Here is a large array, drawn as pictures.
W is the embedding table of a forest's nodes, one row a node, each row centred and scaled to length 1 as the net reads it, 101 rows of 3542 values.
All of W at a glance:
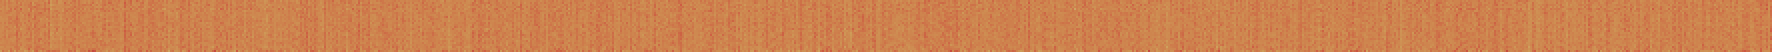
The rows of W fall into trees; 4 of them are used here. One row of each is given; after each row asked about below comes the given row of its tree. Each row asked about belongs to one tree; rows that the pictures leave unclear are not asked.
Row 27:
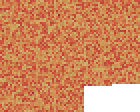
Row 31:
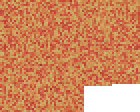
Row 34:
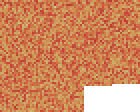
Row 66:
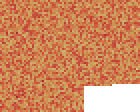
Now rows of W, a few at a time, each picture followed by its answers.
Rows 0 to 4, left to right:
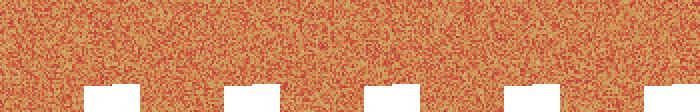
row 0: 66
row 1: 34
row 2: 27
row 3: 34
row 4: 34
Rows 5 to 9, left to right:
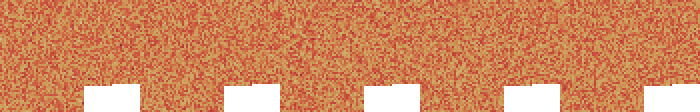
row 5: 34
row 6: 31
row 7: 66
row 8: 66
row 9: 66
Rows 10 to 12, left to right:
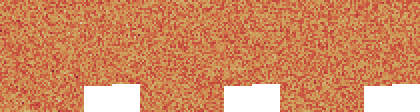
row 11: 27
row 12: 27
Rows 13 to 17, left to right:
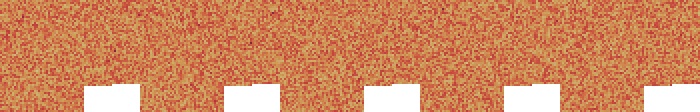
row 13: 27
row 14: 31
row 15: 34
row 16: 66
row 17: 66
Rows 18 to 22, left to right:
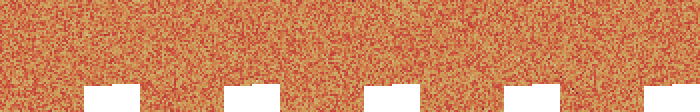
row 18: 66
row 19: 66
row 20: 34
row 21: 31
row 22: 66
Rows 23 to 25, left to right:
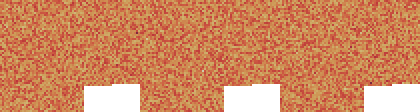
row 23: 34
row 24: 66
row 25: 27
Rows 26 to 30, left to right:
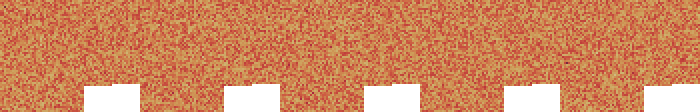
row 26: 31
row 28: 27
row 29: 27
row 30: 34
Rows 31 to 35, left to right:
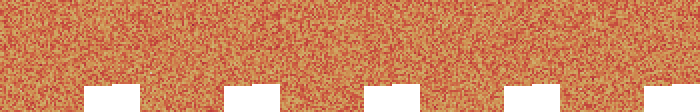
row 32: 31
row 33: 27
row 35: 31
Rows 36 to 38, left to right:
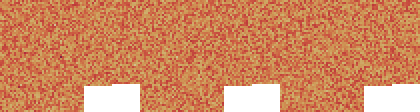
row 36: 31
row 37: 34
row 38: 27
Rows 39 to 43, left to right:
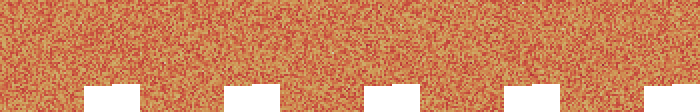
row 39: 34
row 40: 31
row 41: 27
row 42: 27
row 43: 34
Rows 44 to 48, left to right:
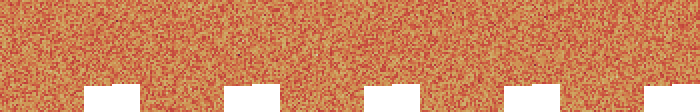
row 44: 34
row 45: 66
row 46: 34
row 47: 31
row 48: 31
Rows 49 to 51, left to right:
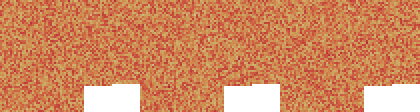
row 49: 34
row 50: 66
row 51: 34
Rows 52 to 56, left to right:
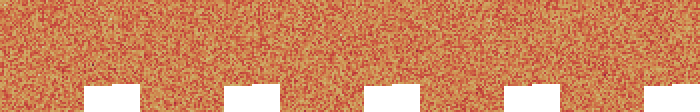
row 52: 31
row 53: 31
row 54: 34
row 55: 27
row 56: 27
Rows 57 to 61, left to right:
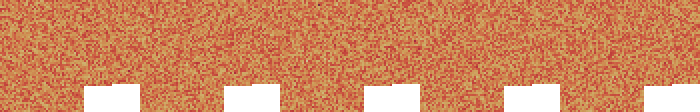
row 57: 27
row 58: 34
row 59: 27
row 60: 34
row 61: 34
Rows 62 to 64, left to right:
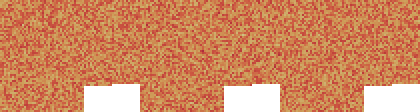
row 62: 31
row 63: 27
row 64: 34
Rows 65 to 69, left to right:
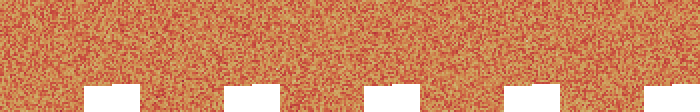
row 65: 31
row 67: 66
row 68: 31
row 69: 34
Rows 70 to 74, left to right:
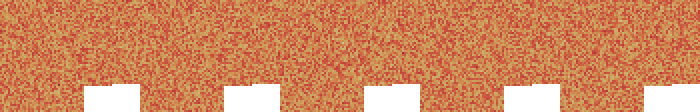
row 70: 66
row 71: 66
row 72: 31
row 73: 66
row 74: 31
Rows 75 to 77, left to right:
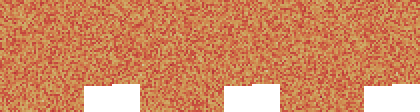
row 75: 34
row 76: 34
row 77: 27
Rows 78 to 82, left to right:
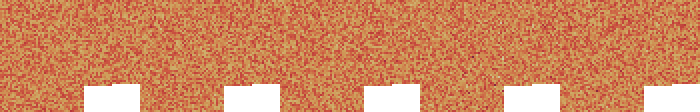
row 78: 27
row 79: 66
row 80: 66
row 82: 31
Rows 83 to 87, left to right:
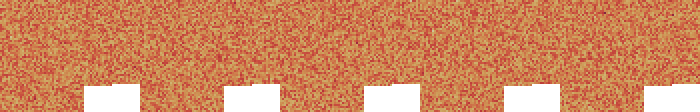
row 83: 27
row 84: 66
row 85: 31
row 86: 31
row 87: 34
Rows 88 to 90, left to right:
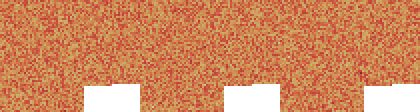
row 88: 31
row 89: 34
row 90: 66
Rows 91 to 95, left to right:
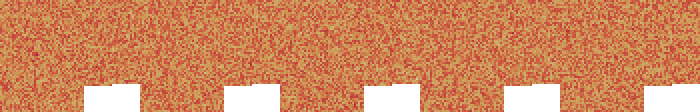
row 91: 66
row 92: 66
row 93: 27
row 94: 66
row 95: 27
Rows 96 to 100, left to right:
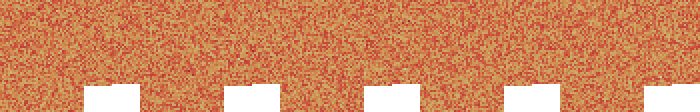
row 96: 31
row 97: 27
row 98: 27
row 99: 31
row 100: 31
